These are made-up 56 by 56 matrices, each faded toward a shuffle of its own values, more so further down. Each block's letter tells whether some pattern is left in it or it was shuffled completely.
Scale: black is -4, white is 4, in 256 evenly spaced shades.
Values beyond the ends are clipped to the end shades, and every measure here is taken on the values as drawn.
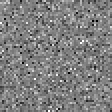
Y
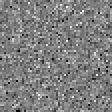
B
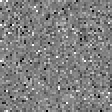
B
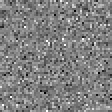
B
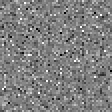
B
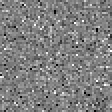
B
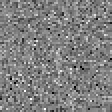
B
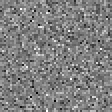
Y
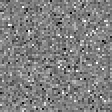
Y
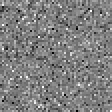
B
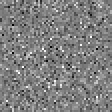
B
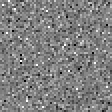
Y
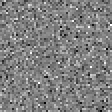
B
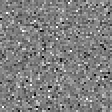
B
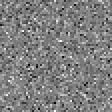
B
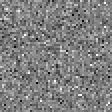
Y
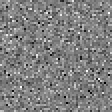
Y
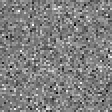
B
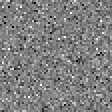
B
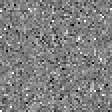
B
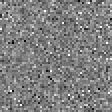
Y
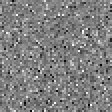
Y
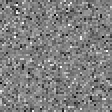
B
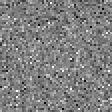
B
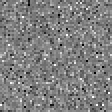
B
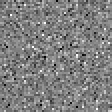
Y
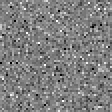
B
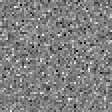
Y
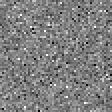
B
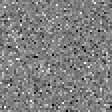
Y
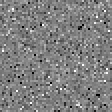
Y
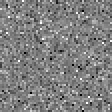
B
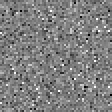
Y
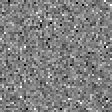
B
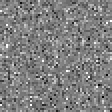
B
